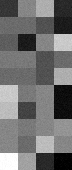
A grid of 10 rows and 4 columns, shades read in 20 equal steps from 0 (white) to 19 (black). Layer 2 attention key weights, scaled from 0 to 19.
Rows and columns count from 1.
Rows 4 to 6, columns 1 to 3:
10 10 13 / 11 11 13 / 4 10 9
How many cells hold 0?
1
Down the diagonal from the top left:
15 11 9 11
